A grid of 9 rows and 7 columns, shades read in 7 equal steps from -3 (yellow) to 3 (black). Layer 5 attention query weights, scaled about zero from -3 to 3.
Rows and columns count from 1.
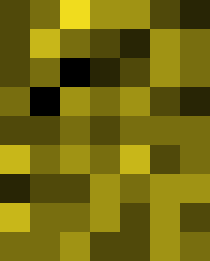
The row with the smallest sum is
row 6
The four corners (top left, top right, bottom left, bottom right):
1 2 0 0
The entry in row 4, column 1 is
0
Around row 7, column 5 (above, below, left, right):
-2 1 -1 -1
